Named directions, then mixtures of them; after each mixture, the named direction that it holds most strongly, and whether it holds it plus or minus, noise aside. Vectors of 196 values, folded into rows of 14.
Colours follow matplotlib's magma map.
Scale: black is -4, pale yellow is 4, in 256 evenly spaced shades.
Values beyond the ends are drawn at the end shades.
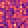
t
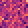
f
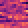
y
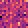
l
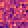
t, plus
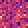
l, minus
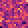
f, plus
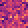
f, plus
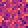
f, plus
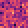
t, minus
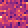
l, minus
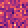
t, plus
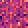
l, plus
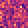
t, plus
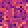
t, minus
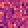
t, plus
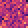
f, minus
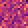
f, minus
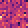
l, minus
